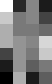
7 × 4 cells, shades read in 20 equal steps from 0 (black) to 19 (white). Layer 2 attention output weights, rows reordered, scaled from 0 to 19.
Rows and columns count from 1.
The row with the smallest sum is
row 7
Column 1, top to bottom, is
19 15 13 13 5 2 0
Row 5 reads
5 11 9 15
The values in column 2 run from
3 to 13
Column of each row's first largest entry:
1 1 1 4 4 2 2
